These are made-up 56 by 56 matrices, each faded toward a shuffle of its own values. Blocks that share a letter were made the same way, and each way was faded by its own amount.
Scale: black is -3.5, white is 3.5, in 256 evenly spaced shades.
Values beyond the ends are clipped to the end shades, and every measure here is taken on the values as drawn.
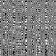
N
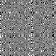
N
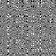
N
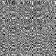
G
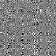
N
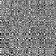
G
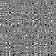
N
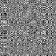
G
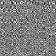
G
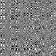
N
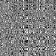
G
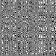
N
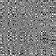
N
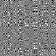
N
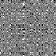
N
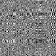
G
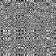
G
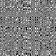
N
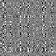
N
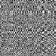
G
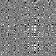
N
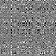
N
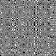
N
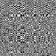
G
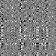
N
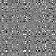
N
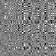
N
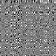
N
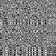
G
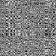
G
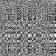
G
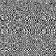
G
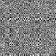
G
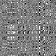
N
